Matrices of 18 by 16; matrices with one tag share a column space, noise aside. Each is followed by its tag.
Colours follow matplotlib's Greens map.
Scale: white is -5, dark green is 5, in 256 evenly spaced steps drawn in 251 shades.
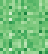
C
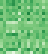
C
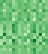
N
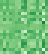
C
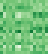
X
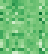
C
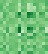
X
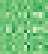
X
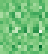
X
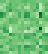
X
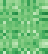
C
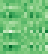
X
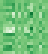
X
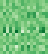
X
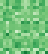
C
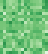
C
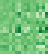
X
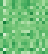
C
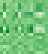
X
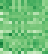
C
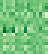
X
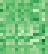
N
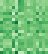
C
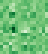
X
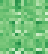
C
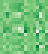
X
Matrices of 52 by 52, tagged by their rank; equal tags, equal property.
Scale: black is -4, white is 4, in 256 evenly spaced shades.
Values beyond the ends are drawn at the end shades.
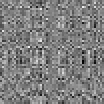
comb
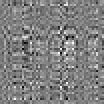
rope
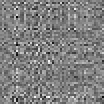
comb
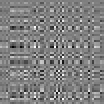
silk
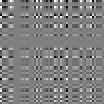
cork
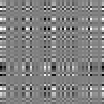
cork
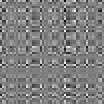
silk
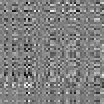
rope
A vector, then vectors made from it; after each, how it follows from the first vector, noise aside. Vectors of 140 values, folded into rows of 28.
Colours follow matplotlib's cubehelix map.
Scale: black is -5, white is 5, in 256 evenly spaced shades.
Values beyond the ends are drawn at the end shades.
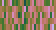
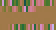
partly zeroed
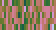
copied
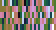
scaled up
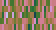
wrapped around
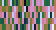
scaled up
